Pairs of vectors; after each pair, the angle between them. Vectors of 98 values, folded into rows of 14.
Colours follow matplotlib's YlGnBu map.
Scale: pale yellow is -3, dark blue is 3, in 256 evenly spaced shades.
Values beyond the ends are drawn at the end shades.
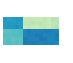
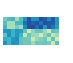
nearly opposite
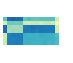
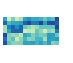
nearly opposite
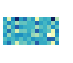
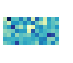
partly opposed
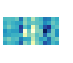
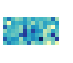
partly opposed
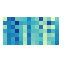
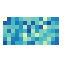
partly aligned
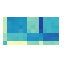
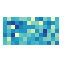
orthogonal
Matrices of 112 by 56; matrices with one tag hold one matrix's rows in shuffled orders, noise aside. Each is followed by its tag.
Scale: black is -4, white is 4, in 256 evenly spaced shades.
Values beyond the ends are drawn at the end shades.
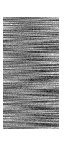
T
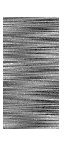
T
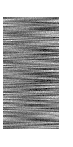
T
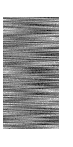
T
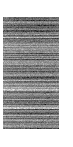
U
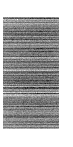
U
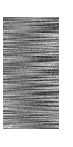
T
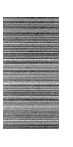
U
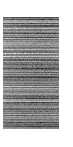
U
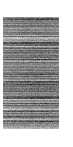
U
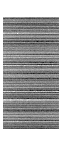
U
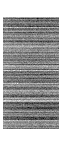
U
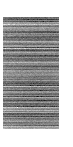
U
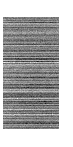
U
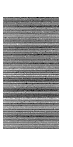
U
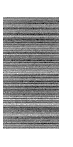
U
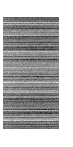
U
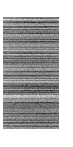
U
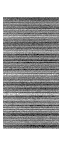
U
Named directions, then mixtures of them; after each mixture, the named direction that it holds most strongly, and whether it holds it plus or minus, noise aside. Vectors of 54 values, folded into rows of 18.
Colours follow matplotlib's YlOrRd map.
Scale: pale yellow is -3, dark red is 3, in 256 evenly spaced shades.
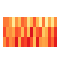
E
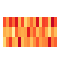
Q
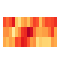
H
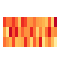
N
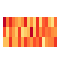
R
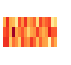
Q, minus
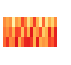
E, plus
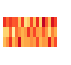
Q, plus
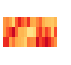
H, minus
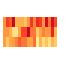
H, plus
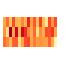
N, plus
